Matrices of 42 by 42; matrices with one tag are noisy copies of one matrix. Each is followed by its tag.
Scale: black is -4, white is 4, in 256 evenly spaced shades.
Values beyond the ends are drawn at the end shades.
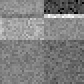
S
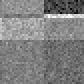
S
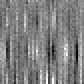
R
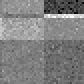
S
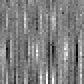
R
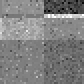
S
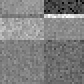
S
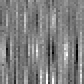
R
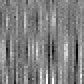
R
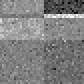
S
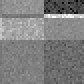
S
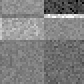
S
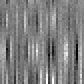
R
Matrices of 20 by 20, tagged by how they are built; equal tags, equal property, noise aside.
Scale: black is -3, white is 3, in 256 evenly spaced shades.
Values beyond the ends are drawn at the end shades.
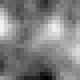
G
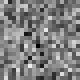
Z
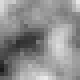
G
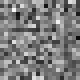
Z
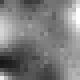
G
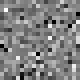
Z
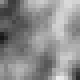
G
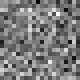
Z
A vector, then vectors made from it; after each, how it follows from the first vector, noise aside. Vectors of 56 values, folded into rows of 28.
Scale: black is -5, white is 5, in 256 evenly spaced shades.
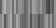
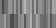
wrapped around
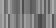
wrapped around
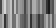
scaled up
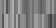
wrapped around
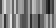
scaled up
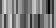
scaled up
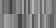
wrapped around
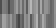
wrapped around
